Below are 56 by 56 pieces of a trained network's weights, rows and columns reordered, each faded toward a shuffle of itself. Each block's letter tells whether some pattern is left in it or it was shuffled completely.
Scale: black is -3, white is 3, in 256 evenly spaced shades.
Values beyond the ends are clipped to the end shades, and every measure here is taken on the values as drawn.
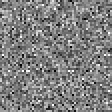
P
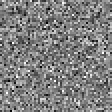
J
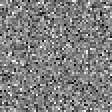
J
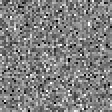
J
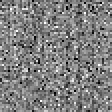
P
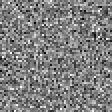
J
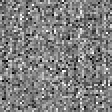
P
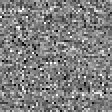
P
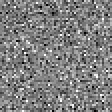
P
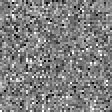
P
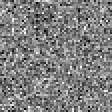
P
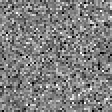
J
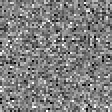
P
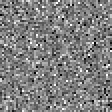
J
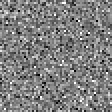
J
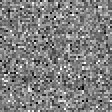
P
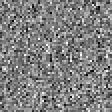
P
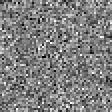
P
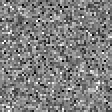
J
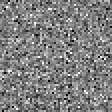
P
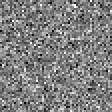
J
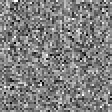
P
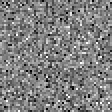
J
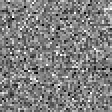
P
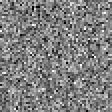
J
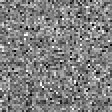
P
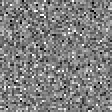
J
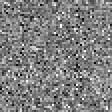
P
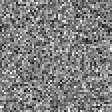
J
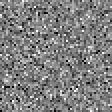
J
